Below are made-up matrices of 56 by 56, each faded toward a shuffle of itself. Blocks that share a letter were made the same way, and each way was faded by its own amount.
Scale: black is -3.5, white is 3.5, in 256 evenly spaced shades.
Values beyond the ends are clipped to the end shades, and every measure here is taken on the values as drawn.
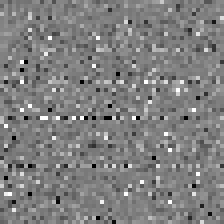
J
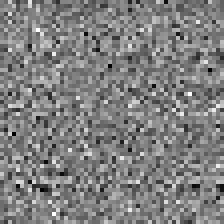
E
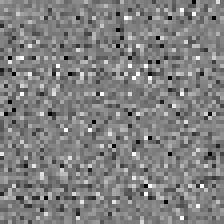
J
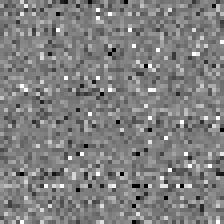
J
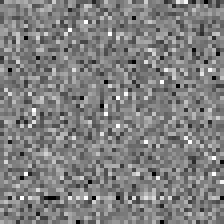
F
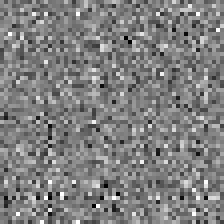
E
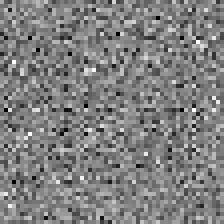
E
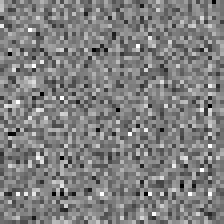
E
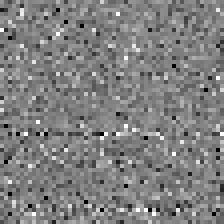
J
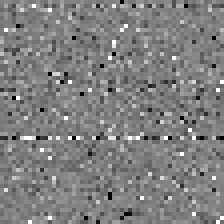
J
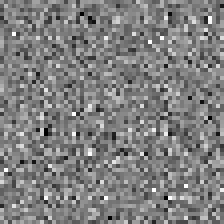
E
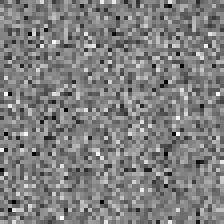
F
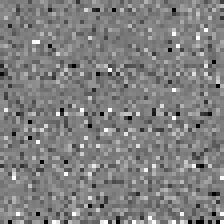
J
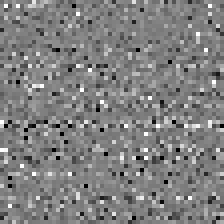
J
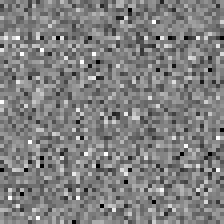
F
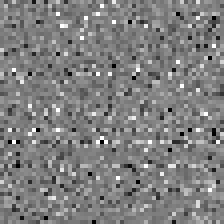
J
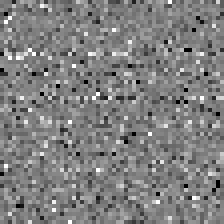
J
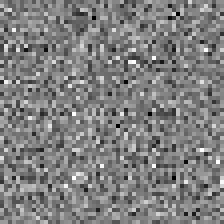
E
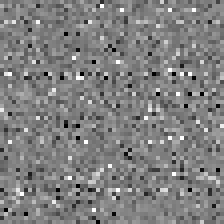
J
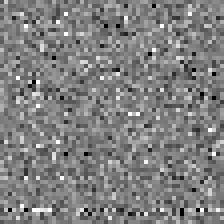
F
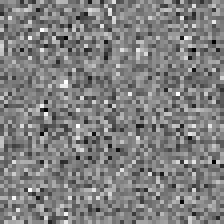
E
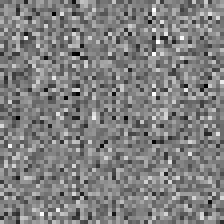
E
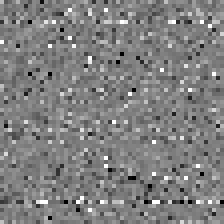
J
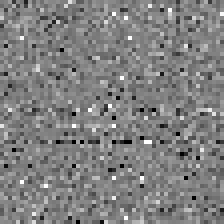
J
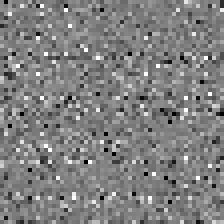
J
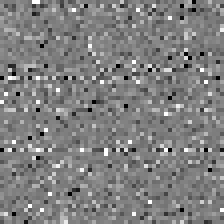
J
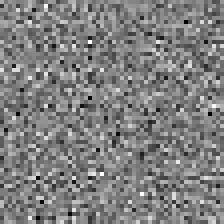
E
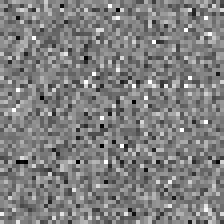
F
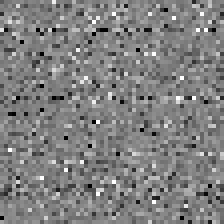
J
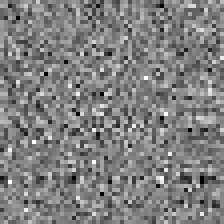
E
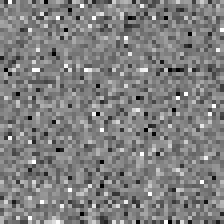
F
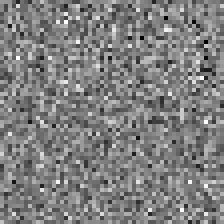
E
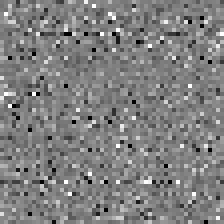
J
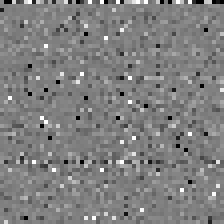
J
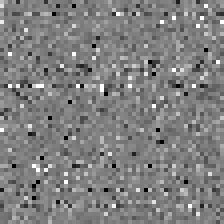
J
